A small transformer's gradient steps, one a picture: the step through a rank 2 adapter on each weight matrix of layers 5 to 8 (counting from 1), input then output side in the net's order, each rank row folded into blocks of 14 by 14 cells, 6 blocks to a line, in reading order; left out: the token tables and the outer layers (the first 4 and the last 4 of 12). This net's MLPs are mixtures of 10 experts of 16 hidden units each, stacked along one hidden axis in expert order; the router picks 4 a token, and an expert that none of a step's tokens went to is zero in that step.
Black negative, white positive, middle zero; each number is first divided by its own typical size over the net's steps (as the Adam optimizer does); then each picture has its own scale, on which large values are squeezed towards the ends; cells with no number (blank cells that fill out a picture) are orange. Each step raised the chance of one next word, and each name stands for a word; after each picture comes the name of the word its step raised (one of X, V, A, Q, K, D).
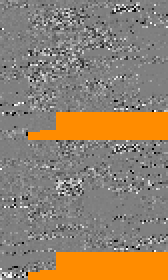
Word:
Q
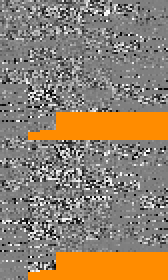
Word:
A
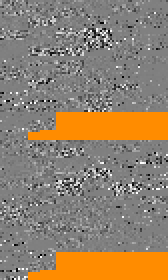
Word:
Q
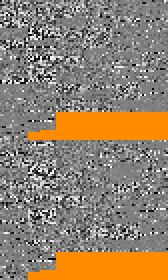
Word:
A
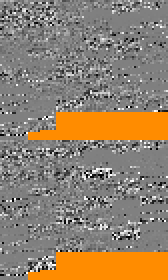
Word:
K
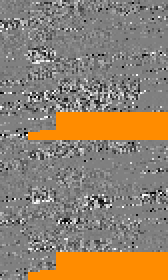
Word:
K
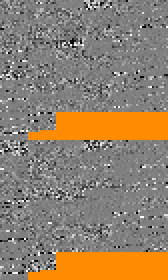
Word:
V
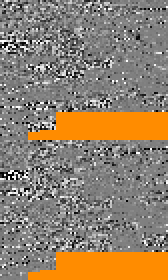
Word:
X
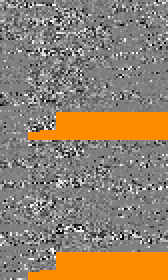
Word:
Q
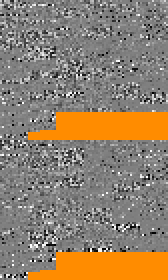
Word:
Q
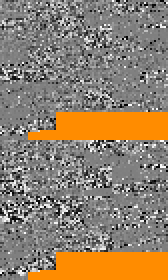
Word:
A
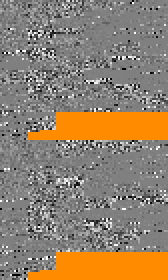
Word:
Q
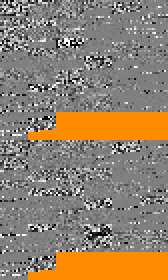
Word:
V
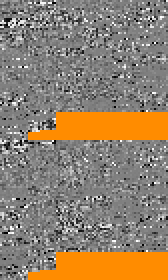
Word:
A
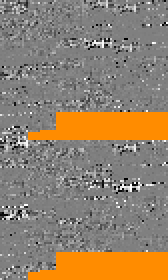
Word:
K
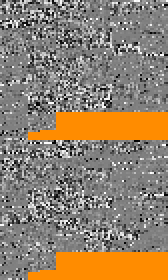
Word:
A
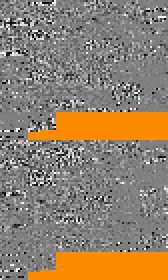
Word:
K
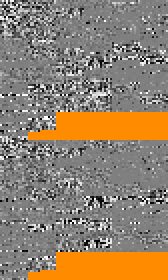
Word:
K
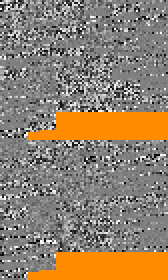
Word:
X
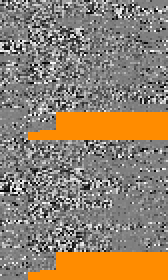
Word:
X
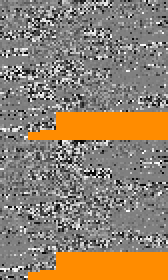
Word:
X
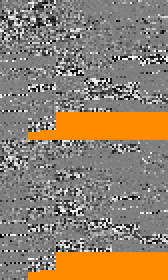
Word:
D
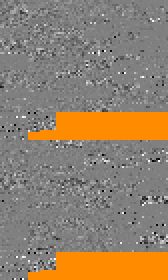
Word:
Q
